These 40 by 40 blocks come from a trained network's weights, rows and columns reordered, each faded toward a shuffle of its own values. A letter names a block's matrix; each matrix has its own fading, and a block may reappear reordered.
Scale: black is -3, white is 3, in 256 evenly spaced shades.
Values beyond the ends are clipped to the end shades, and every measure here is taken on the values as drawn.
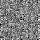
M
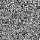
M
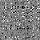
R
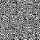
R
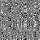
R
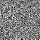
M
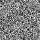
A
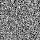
A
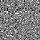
R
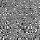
R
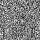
M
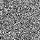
M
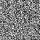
M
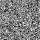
A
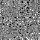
R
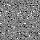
R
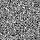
A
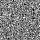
A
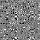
R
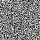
A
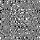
R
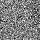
A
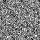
A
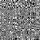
R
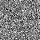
A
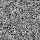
A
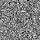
M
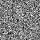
A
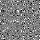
R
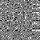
R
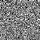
M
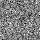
A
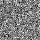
A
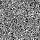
A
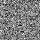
A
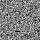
A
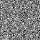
M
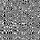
R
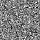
A
